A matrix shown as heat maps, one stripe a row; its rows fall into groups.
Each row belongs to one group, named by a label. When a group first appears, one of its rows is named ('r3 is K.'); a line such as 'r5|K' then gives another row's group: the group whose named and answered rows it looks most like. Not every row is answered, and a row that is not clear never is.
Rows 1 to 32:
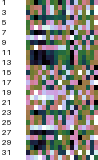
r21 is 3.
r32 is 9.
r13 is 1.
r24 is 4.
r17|4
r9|1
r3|4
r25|4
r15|4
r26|9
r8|9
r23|1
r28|4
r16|3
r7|1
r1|1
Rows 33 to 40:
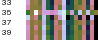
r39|3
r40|3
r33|3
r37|3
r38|3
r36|3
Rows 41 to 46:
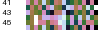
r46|3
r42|4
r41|3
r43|3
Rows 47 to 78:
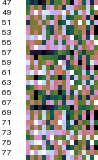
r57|1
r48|4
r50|3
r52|3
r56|9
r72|3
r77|9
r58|1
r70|3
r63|9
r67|4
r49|9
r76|3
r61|9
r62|1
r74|4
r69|3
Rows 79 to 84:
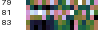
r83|1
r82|3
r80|1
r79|4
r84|1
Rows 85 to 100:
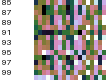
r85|4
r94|4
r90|4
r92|4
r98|4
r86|1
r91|1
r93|4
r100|9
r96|1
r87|1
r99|4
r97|4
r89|4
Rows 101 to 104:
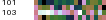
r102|3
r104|1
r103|9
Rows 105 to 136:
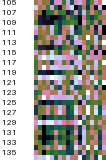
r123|4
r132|1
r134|4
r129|9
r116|9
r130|1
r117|4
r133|1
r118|9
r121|4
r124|9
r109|1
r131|1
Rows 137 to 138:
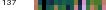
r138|1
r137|1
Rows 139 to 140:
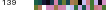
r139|1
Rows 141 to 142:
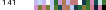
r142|3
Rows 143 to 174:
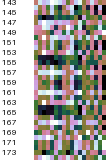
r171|4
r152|3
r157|9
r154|1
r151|3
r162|3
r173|1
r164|1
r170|9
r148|9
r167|9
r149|4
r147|9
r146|1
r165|1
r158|3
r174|9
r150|9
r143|9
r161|9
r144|3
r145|3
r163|9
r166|3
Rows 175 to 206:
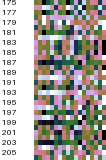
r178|9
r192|1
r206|4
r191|4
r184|3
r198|9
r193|9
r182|9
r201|3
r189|4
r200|4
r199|1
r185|3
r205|4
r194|4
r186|4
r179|4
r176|9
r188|3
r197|1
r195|4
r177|1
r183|3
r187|1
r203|1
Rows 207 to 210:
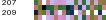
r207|9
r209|4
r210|9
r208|1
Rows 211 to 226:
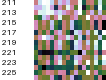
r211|9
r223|4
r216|3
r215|3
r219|4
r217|4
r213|9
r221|1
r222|4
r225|4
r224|1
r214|4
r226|3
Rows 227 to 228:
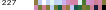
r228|3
